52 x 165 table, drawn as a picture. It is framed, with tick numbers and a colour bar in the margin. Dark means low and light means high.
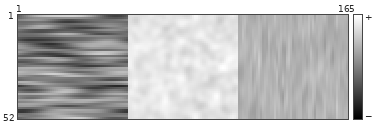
The table splits into one row of 3 panels. Panel 1,1: middling, streaked across, strong in contrast. Panel 1,2: very high, blotchy, faint in contrast. Panel 1,3: high, streaked downward, faint in contrast.
